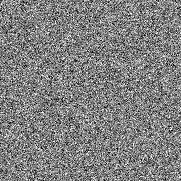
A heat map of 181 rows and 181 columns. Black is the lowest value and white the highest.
No regular stripes run through it. The values follow a bell shape. No single row or column stands out from its neighbours. Overall the values sit about 50% of the way up the scale. There is no seam. The grain is fine, like static.
